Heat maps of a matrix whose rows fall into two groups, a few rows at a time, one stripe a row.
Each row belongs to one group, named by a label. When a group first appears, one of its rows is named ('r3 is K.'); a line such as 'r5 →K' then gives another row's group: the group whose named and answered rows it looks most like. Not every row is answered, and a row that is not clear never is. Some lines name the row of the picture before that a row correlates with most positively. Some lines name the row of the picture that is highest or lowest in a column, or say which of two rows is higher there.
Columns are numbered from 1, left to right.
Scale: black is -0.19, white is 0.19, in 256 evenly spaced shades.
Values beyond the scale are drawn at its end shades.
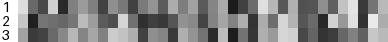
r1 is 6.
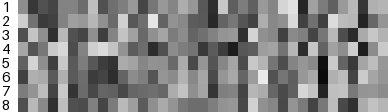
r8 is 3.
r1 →6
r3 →3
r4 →6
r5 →3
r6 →3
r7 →3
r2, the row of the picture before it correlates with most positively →2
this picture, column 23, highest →1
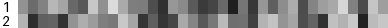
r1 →6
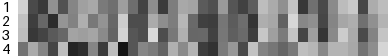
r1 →6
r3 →6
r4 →3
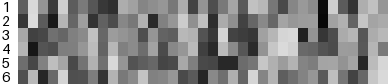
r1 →3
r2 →3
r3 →6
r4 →6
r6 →3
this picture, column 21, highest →3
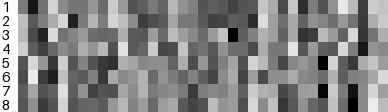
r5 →3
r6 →3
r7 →3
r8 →3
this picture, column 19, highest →5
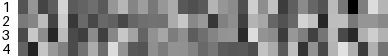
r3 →3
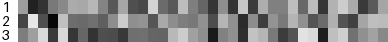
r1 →6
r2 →3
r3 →3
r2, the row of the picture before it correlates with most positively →3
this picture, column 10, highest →2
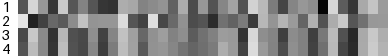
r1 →3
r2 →6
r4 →3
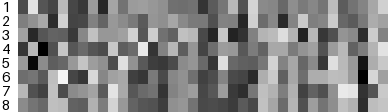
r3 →6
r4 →3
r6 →6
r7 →6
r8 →6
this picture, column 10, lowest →5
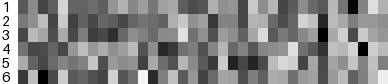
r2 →3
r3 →3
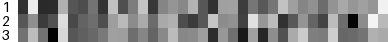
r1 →3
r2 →3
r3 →3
